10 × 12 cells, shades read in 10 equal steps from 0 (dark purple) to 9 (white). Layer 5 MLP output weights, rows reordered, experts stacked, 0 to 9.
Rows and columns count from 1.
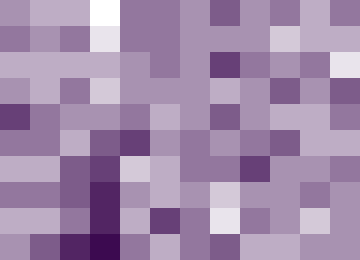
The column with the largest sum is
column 11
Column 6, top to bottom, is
4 4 4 5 6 5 6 6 2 6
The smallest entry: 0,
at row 10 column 4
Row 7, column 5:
7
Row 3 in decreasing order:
8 6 6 6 6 5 5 5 4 4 4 2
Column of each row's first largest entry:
4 4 12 4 6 3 5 8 8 6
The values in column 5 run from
2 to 7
